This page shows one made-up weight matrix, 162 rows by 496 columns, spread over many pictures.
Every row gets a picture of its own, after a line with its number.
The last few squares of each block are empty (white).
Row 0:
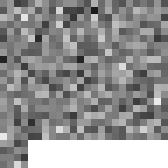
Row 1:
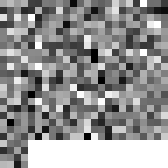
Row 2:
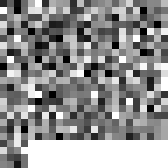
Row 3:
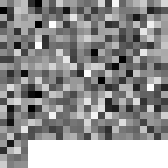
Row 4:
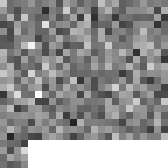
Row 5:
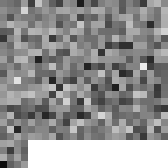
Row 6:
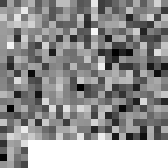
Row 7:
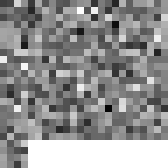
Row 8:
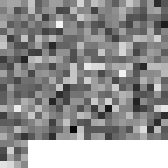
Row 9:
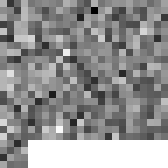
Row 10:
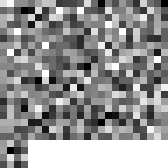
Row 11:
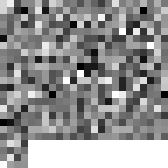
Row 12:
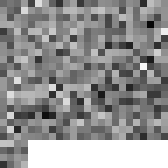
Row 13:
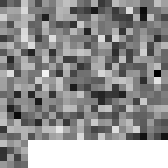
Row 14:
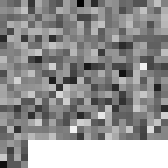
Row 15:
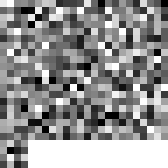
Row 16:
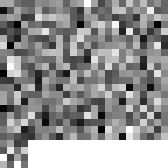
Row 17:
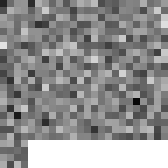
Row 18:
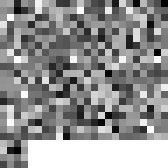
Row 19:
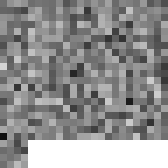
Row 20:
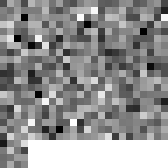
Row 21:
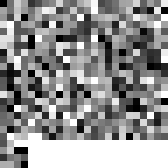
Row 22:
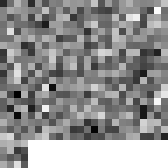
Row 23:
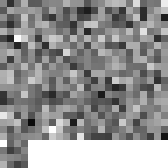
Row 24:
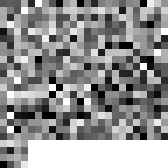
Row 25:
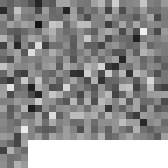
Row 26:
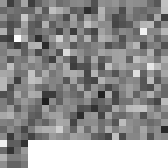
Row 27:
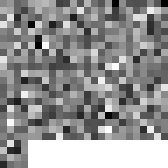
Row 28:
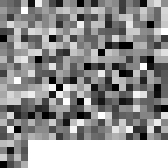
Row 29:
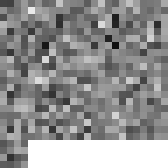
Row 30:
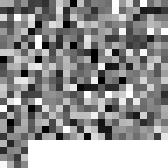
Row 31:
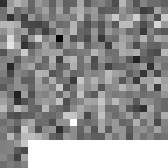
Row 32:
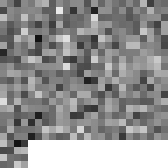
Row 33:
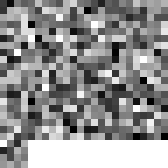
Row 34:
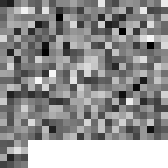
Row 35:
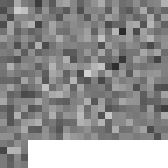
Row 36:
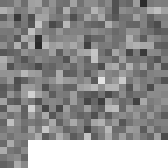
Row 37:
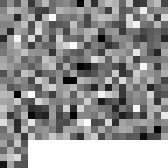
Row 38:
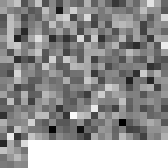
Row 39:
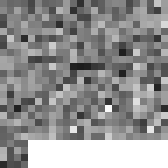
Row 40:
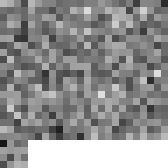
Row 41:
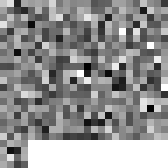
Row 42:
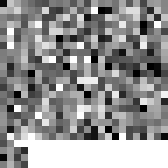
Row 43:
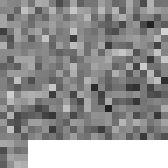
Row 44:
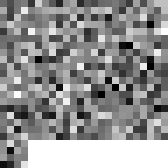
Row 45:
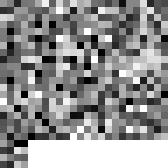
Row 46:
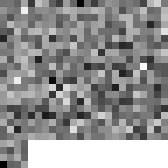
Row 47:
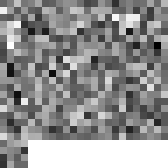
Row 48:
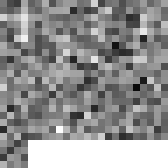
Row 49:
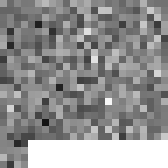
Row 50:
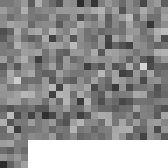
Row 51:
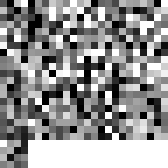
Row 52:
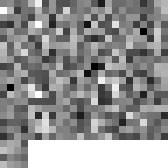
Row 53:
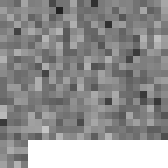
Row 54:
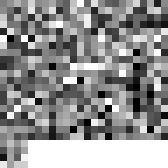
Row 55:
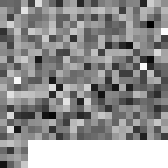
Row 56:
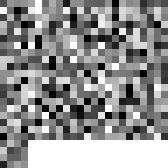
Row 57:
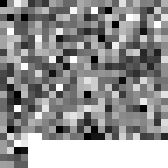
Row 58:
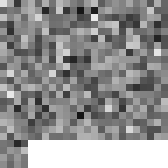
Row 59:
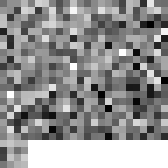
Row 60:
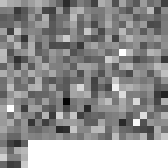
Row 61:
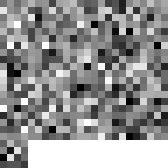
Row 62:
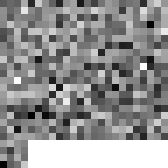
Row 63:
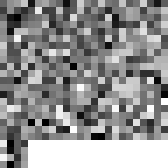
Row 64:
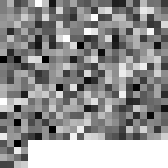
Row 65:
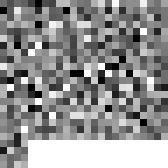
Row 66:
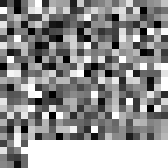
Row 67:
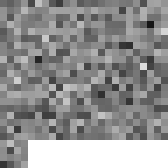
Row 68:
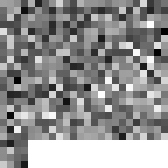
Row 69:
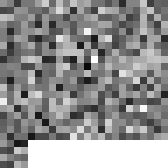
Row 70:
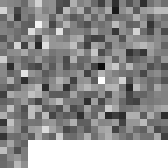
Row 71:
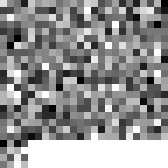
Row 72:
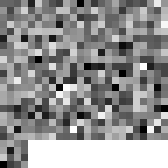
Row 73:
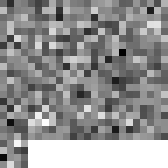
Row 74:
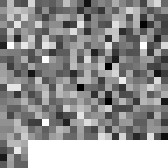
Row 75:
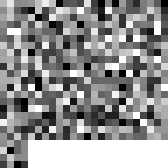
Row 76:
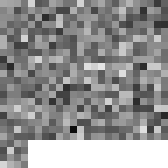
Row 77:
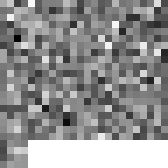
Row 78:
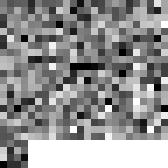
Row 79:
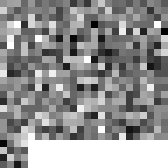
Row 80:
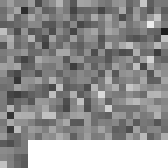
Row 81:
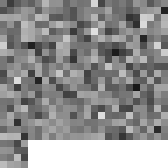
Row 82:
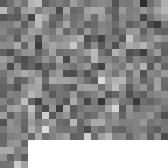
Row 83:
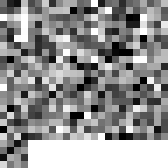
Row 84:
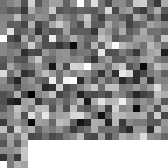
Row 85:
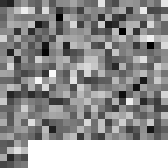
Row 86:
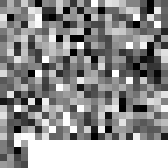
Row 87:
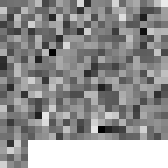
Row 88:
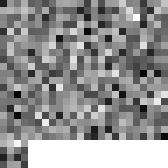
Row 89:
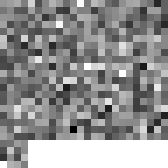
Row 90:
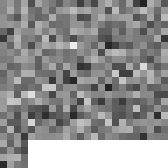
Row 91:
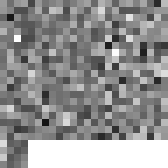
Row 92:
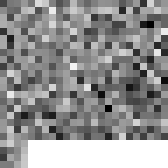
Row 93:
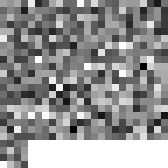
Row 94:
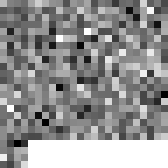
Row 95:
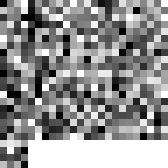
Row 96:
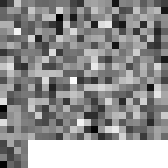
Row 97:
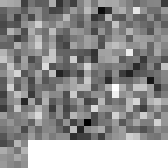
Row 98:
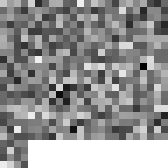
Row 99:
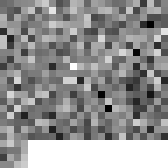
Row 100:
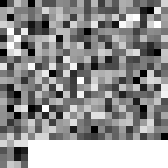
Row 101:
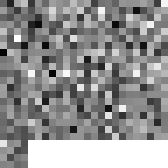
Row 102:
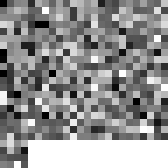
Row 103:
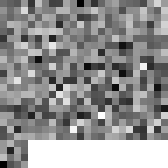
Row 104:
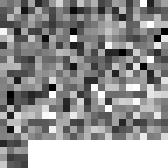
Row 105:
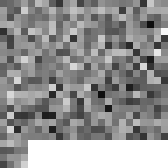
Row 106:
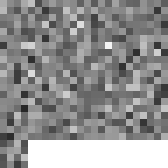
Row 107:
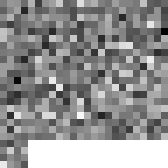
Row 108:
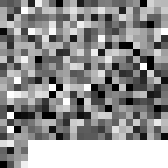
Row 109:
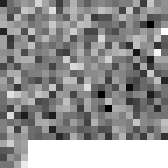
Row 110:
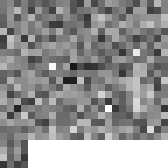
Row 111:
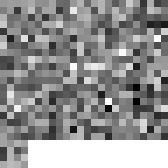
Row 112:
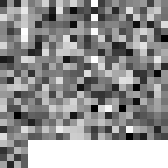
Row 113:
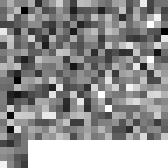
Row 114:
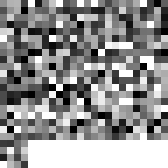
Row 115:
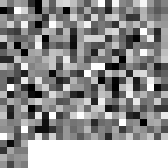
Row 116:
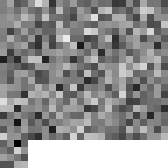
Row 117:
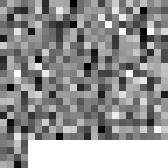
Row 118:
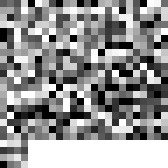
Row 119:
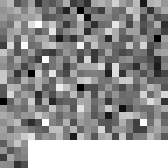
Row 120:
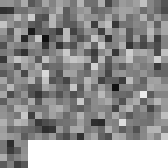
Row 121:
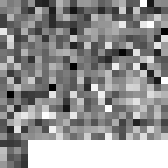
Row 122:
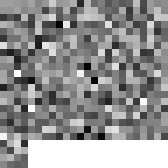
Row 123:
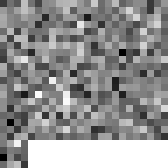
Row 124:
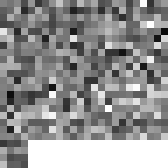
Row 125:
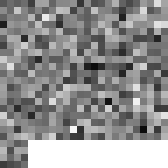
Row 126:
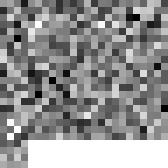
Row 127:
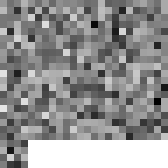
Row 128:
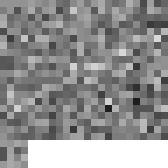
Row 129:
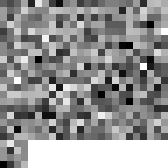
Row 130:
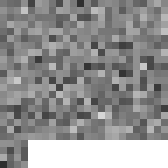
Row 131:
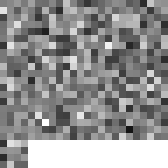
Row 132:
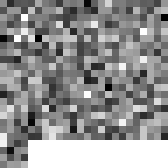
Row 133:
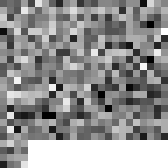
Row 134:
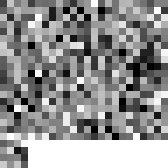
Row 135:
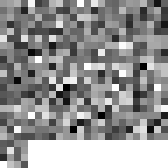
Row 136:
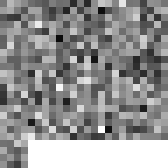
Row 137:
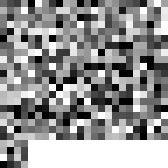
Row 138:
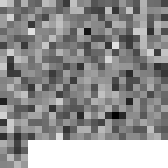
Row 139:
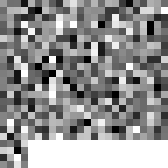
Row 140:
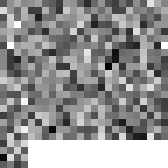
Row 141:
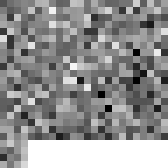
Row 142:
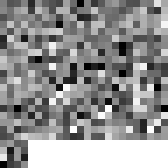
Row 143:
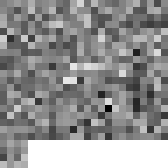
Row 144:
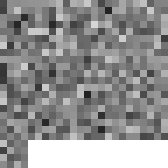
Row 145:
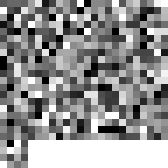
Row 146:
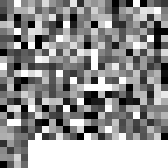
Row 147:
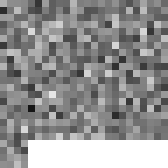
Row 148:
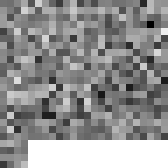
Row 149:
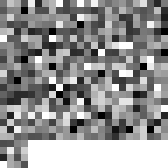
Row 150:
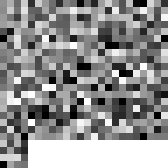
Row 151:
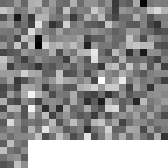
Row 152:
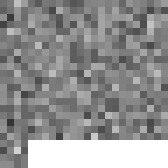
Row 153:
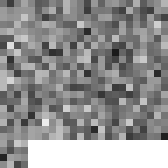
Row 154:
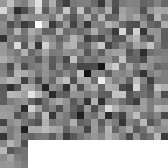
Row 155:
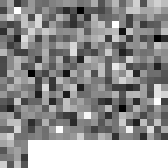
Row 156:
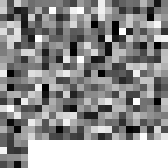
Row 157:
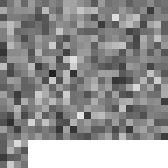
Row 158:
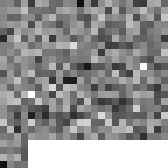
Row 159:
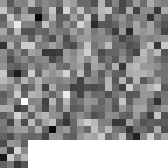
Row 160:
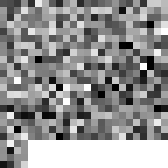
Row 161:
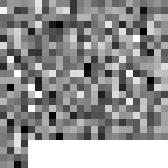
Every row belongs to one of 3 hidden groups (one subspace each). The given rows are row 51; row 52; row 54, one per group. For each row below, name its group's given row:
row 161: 52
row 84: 54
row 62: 54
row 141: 54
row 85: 52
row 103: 54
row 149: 54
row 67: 54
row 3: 52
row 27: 52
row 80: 54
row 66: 52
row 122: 52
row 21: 51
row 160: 54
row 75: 52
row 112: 51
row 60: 51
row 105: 54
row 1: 52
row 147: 52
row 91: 51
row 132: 51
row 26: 51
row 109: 54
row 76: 54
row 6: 51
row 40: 51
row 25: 52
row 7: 51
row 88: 51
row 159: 51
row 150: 54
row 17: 51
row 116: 51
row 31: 51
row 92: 54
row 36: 52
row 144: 51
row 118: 54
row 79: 51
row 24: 54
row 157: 51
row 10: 52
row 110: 54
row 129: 54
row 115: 52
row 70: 52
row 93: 54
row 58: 51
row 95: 51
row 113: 54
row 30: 52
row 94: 51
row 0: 51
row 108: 54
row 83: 51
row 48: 51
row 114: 54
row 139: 52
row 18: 52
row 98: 54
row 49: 51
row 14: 54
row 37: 54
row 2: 52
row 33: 51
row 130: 54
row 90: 54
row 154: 52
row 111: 54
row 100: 51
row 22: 51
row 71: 51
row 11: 52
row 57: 51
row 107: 54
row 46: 54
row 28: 54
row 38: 51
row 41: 52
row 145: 52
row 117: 52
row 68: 54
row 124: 54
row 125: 54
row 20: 51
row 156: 51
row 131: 51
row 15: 52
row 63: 51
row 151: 52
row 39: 54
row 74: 51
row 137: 54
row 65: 52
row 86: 51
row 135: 54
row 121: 54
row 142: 54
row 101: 51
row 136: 51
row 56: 52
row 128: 54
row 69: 51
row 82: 52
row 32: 51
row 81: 51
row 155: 51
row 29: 52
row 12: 54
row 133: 54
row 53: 52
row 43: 54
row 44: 54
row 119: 51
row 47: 51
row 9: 51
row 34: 52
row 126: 51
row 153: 51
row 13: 51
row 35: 52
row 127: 51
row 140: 51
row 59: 54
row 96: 52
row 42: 51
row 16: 51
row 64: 51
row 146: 52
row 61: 51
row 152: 52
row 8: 54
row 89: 54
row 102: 51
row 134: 51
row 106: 51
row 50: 54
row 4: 51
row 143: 54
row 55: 54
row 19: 52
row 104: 54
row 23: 51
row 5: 54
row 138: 52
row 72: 54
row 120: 52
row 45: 51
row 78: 54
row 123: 51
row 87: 52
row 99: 54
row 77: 51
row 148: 54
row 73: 51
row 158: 54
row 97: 51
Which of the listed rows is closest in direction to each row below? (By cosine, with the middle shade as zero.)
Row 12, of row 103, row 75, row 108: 108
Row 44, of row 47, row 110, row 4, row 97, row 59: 59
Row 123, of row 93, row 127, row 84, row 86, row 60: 86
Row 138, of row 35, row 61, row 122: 61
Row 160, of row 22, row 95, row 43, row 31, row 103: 103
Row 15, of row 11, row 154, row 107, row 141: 154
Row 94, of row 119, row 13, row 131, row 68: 68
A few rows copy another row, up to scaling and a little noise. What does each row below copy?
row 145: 87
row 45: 69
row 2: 66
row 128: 111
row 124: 104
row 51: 101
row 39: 78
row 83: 48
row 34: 85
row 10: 15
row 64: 116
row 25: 65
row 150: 90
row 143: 54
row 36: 151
